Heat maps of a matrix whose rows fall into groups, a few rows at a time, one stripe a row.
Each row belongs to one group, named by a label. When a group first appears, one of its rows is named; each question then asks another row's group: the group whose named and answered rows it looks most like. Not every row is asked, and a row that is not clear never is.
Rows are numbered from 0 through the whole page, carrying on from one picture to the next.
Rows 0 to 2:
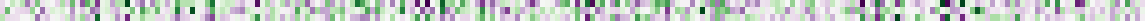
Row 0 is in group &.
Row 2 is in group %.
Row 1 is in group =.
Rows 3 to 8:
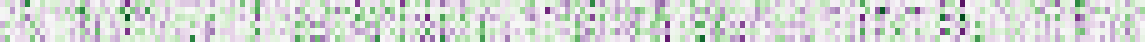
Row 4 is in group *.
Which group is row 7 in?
%
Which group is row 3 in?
%
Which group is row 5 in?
&
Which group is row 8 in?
=
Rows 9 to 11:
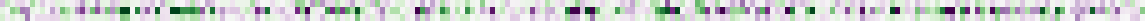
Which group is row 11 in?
&
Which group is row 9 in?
=
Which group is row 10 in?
&
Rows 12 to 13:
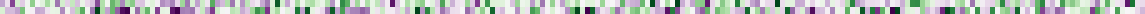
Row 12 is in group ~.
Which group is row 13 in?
%
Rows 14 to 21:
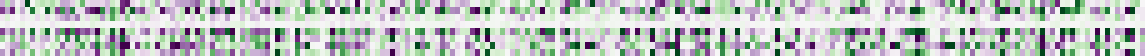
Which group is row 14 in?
%
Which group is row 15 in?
~
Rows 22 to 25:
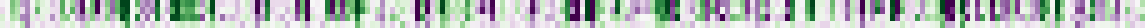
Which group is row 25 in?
&
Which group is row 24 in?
&
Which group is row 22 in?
&
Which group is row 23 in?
&
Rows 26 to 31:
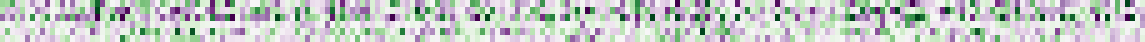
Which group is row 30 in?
=
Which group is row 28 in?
~
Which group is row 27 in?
%
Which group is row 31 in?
&
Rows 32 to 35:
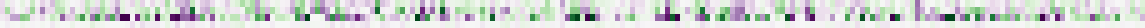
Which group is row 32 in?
=
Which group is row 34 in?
%
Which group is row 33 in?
=
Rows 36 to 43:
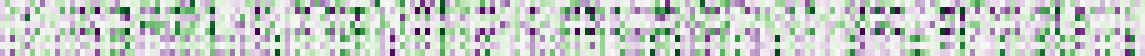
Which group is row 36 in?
=
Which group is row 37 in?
&
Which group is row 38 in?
%
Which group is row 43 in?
~
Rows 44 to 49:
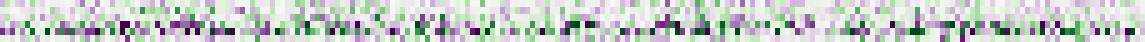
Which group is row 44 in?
=
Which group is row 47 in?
%
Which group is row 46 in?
=
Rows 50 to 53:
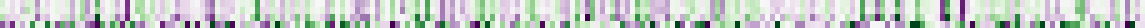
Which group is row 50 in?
%
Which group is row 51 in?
%
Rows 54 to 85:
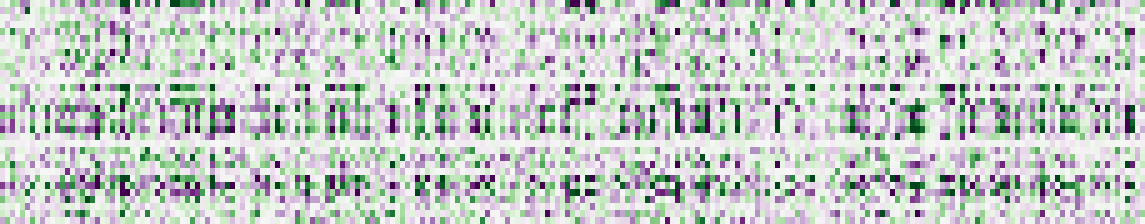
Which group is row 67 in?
&
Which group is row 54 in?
&
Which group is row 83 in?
&
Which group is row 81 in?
%
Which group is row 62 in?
*
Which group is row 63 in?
*
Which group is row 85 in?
=
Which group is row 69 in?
~
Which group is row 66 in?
&
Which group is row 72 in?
~
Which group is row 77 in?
*
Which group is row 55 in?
%
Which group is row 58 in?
*
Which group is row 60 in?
&
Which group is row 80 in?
~
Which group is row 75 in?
*
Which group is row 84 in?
*
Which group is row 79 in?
&
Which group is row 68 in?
&
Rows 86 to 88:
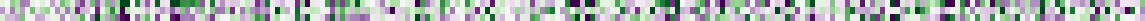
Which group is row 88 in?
%
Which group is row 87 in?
~
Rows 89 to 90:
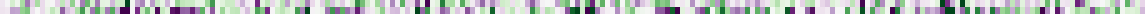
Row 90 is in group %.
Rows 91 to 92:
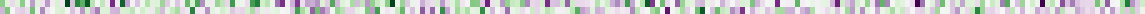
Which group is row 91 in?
*
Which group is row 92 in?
=
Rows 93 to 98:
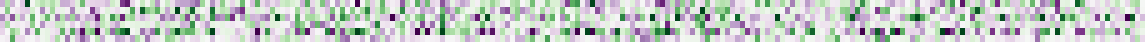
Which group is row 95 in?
~
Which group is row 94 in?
=
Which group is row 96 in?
=
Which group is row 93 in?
%
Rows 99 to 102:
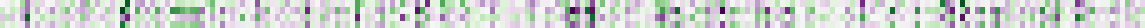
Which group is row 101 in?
%
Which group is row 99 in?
&
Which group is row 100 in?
&
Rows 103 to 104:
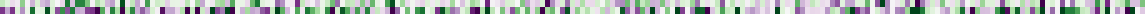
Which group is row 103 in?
*
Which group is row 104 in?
~
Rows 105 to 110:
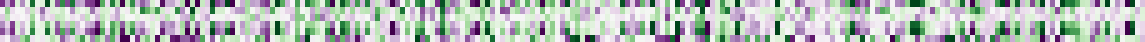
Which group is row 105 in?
~
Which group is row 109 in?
~
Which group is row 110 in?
%
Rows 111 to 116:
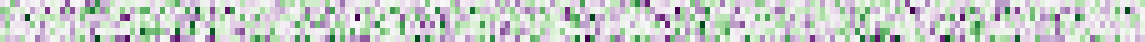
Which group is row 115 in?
=
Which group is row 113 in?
%
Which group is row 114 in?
=
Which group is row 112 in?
*
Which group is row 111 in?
*
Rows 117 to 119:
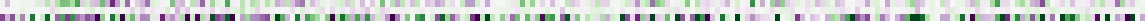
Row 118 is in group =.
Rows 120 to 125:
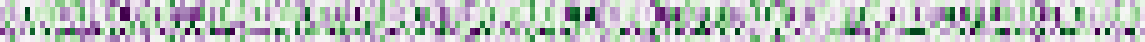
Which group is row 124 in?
~
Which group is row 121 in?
%
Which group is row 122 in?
%
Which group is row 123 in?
=
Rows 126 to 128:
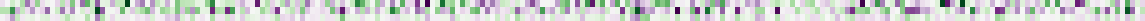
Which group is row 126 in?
&
